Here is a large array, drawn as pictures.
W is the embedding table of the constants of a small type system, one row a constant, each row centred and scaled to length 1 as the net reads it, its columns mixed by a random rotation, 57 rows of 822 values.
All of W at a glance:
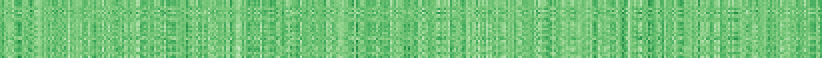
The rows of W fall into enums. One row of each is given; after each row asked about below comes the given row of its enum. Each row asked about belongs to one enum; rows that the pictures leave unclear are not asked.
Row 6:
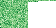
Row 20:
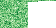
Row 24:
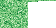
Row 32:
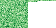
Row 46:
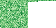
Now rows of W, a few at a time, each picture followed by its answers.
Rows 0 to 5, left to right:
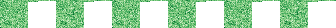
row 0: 6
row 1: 20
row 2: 6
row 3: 24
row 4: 6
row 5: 20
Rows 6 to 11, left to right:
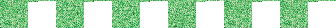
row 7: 46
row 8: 46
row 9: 32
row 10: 6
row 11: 6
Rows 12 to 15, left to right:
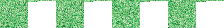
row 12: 32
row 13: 32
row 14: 24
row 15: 6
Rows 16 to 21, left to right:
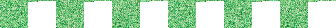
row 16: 46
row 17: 6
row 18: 32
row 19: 46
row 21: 32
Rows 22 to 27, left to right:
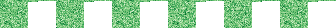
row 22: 24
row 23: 6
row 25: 20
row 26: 46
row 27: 24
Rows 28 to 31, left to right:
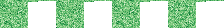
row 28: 24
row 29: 6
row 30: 24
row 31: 46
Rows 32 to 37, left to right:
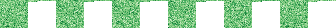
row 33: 24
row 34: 24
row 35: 6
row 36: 46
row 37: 32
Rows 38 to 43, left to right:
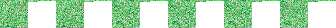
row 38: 32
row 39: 32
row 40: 24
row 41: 24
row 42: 24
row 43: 6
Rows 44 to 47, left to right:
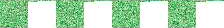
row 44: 32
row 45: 24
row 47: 20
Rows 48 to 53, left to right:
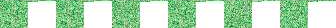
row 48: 20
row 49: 20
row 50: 6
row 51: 20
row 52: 32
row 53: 46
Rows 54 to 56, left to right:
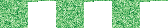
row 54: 20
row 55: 46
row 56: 24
